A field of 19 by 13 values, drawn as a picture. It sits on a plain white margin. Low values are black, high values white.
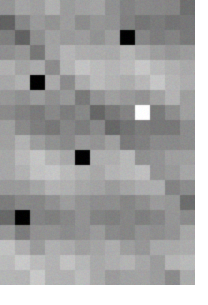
Average level on the scale: 60%. Histogram: skewed, a long tail of low values. Lone odd cells: 5, 1 higher and 4 lower than their neighbours. Seam: none. Stripes: horizontal, repeating 3 times.
